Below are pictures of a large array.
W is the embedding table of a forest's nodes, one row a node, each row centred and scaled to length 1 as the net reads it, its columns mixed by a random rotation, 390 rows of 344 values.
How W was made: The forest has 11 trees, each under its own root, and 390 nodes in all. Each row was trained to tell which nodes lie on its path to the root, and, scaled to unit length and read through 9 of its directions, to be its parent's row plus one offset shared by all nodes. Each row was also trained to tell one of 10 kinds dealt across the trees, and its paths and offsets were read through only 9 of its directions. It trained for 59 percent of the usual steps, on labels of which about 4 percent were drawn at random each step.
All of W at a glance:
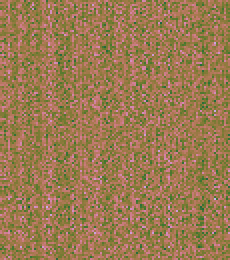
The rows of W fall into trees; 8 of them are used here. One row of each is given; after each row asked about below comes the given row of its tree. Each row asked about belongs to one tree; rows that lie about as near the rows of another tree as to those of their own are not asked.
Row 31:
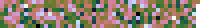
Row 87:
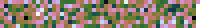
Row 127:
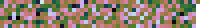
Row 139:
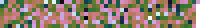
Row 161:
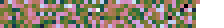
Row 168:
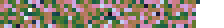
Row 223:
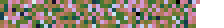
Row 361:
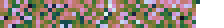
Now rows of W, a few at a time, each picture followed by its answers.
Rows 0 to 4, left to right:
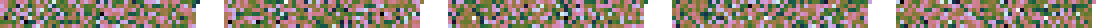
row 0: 87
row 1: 168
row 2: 168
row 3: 127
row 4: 139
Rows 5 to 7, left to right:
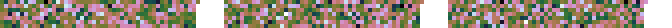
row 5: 223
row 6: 31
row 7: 223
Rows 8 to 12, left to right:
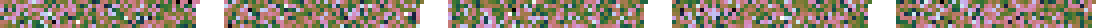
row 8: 223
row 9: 31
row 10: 87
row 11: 139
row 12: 223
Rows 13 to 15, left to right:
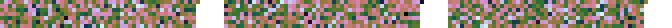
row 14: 168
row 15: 139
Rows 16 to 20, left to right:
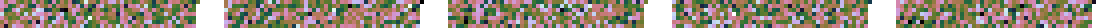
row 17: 87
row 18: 223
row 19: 87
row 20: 87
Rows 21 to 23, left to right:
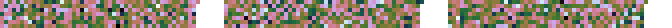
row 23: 168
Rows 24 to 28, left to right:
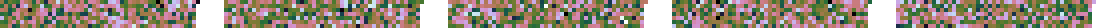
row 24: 361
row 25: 31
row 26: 31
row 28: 139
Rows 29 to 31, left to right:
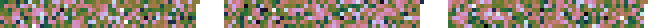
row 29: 139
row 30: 168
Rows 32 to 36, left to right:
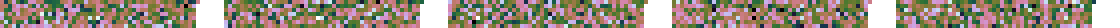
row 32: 223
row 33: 127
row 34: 87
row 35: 127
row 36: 87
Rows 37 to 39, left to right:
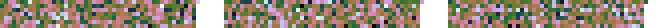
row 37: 127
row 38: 127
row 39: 168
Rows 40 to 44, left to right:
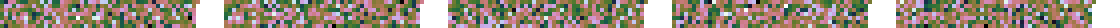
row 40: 127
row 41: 127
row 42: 87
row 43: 127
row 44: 361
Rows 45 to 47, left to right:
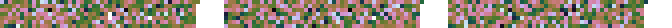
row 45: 139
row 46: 361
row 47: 31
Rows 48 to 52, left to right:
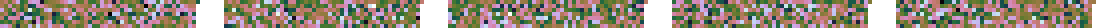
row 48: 168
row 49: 139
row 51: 223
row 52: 223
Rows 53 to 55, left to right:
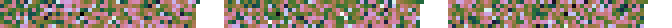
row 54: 168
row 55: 31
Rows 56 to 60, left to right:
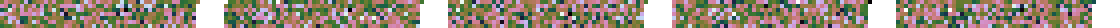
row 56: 31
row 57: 87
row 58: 168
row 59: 87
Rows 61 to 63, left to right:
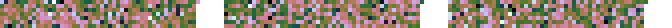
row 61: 139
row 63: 87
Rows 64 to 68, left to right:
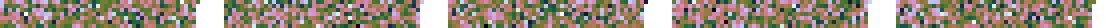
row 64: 87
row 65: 127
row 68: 31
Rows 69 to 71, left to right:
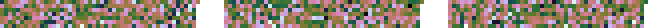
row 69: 161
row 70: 127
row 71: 87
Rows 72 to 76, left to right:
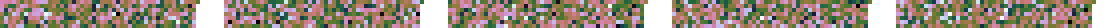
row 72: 31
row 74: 127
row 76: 139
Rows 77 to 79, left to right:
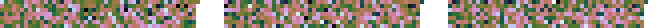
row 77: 31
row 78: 127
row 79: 127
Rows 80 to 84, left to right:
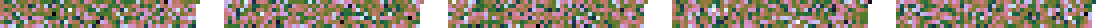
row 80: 168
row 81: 87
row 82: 361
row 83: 87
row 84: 361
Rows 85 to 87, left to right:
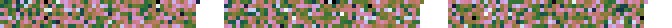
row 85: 168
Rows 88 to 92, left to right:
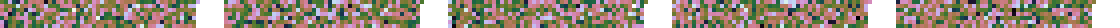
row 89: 31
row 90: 87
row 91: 31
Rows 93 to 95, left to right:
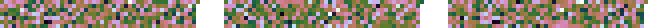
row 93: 361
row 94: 361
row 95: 361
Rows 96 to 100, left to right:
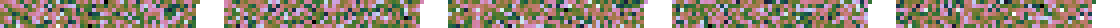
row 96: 31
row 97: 139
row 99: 168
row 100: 168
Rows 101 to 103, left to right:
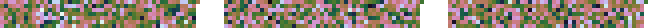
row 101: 87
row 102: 168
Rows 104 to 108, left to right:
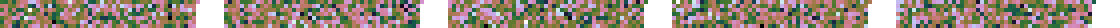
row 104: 223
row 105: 223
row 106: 31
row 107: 361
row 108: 87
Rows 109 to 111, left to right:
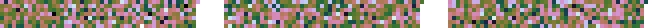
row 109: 223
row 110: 127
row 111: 31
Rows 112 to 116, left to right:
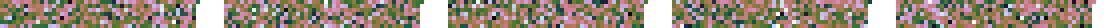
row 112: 168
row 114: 127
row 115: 361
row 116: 223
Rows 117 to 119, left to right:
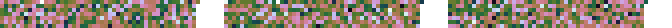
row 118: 87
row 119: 168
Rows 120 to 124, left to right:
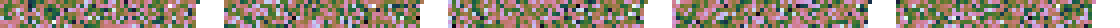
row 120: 361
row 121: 139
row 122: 87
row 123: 87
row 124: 127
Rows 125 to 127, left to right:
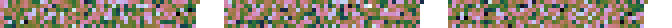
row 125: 139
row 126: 31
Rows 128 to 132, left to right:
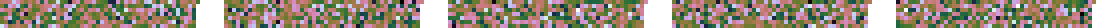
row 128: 168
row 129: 223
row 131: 161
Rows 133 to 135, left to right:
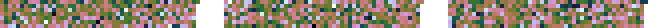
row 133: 168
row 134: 361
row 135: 87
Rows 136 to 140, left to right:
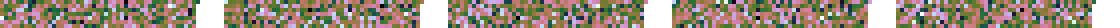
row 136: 361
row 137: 31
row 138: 139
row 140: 31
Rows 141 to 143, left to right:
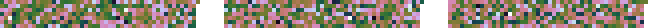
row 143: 87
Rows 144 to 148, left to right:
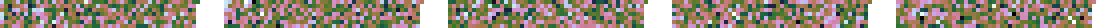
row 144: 87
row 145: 87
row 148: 31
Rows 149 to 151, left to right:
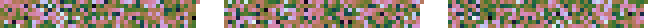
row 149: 139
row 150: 168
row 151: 127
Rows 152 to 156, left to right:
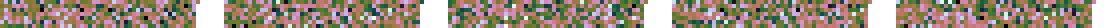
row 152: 127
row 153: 87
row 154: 127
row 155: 31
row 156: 139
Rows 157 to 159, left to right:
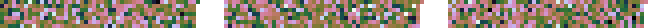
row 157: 127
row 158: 31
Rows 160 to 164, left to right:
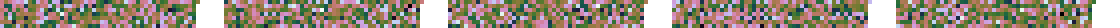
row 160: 87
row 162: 139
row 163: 139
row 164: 168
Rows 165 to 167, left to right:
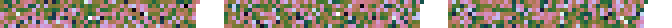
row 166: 168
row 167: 361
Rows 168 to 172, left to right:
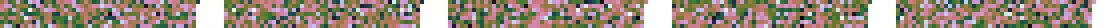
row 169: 168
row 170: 161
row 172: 127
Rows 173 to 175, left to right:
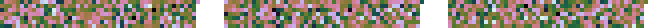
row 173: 139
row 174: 361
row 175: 127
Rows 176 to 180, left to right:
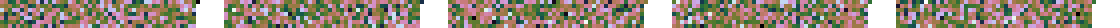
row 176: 87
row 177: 87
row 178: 31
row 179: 361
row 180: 127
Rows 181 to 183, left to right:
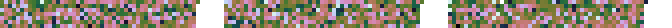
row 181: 127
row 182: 139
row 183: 87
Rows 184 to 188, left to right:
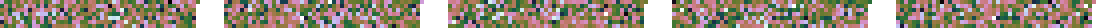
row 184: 139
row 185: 127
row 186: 139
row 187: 161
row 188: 161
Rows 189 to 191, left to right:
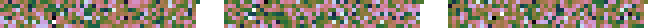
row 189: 361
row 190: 168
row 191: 127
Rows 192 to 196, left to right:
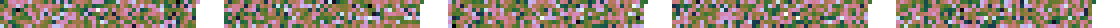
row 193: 168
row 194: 87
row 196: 361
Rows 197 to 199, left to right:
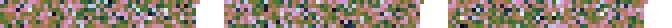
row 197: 223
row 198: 127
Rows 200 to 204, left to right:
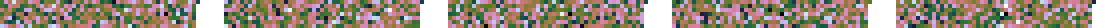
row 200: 168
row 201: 168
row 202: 168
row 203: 127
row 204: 361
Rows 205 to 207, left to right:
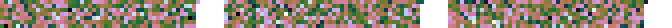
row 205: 139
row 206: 87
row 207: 127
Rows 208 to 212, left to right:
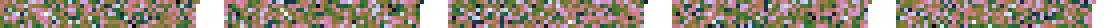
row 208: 223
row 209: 87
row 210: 87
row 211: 361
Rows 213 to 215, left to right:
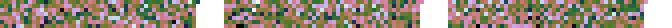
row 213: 31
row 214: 223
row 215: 139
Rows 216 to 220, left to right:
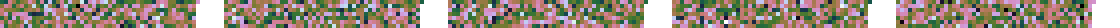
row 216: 127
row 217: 31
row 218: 31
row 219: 361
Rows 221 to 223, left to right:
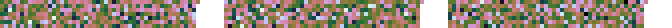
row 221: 168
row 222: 139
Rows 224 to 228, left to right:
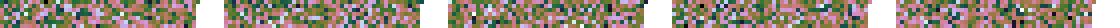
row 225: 127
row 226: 87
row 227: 139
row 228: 168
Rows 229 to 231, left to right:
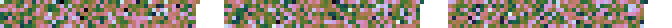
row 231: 87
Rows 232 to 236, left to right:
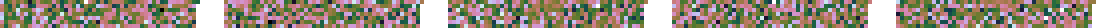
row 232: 87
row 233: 361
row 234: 139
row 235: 31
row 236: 361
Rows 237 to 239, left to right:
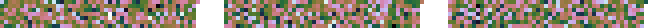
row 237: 139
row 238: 127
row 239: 87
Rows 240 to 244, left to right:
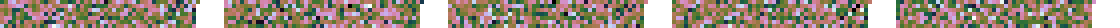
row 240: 161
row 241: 31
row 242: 31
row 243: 161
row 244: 127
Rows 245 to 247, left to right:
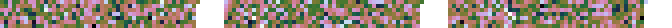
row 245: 168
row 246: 87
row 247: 139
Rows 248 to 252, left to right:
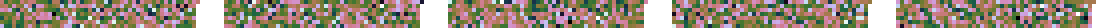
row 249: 168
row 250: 139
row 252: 31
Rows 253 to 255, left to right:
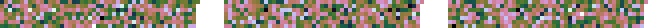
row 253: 161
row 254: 127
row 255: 139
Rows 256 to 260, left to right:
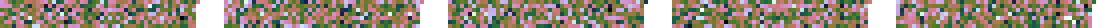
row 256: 139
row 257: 87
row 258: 87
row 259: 223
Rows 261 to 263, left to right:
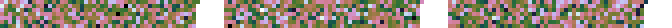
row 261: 31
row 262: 139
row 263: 361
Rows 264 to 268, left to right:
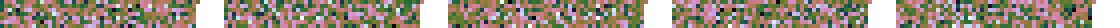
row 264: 127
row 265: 127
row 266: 139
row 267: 31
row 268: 139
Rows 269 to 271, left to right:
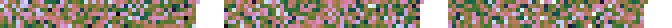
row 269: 31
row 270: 139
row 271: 127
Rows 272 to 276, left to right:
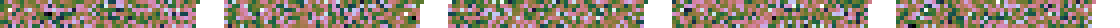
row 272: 168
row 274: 87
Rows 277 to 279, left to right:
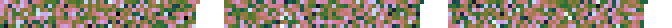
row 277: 31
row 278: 127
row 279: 168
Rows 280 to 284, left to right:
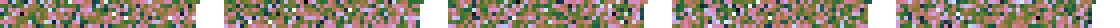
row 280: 127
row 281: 168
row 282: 168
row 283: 87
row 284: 87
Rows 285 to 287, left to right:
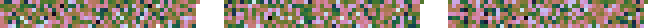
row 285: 168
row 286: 127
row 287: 223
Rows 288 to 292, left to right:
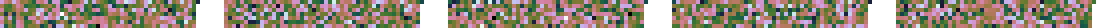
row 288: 87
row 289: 87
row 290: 127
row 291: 361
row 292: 31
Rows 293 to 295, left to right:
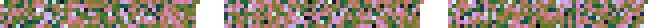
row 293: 87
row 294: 127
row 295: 361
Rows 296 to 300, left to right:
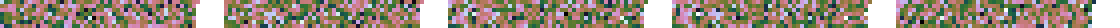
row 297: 223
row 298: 31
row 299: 31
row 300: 87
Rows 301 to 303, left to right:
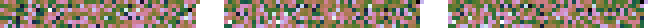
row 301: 168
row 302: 139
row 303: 139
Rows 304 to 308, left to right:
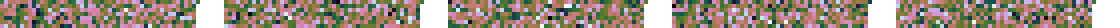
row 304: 168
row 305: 168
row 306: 161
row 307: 127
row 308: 31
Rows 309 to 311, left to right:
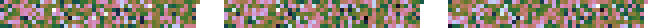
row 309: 139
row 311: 139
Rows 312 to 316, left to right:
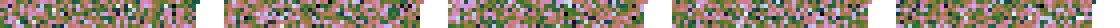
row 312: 31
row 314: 31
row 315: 223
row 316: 168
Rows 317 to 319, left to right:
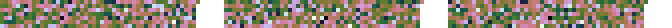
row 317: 168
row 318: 223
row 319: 161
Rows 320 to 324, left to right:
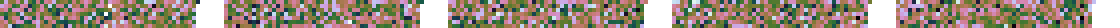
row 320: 361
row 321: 87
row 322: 139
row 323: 87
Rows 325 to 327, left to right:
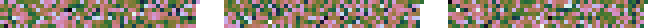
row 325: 139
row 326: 168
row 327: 161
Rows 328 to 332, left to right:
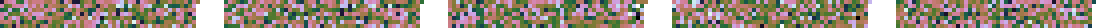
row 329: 31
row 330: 361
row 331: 31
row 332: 168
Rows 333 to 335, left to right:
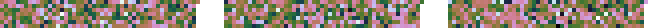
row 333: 31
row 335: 139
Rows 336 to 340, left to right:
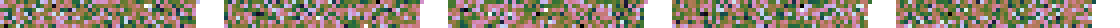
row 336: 139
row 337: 127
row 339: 168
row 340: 168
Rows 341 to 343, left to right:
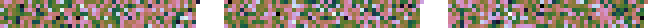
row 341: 168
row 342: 223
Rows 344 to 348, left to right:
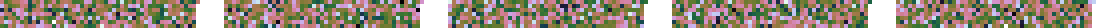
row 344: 31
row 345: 223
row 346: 87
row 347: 31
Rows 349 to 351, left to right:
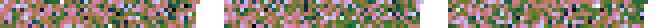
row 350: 139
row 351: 139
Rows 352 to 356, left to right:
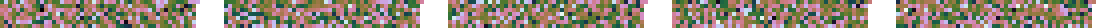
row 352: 127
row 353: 127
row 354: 127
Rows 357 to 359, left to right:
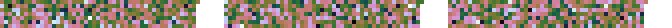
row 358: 87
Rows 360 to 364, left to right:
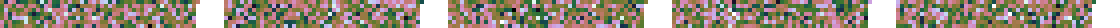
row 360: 127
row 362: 31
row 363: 139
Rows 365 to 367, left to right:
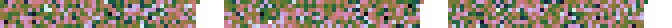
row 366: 127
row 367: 168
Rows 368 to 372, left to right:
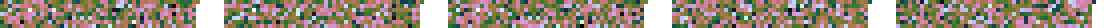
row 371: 31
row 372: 168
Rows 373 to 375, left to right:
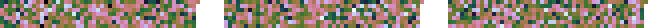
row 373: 223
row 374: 161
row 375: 168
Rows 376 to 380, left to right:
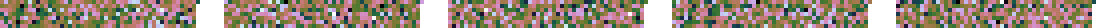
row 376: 168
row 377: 139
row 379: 127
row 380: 127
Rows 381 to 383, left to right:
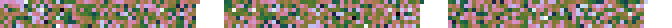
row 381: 31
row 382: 168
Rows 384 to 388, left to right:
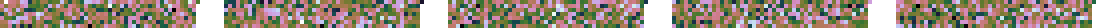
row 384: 361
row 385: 127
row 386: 361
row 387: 223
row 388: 168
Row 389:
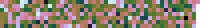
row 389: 31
